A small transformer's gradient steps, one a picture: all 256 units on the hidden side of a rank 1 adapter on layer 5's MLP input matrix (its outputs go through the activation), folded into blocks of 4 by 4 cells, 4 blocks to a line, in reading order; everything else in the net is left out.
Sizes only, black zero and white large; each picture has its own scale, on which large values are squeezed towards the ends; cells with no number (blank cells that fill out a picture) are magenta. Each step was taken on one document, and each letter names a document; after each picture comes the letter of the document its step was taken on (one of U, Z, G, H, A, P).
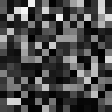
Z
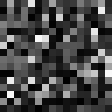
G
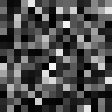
G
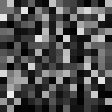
G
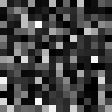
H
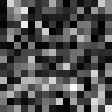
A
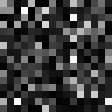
Z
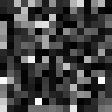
H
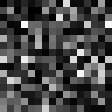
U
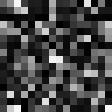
A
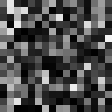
Z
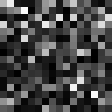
Z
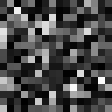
H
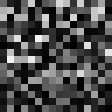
G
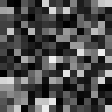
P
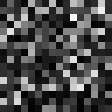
Z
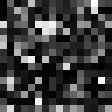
H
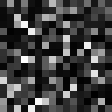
P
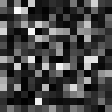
H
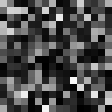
Z
